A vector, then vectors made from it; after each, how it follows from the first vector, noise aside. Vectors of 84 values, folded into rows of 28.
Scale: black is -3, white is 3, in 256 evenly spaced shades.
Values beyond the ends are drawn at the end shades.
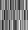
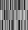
sign-scrambled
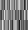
negated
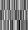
negated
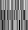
sign-scrambled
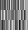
sign-scrambled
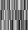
negated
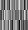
negated
